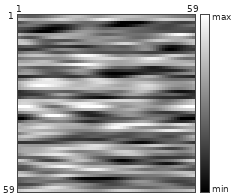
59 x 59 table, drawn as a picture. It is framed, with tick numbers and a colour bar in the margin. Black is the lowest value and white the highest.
The ninth with the highest average is the middle left. The grain runs across in streaks. Horizontal stripes repeat 8 times down the table.
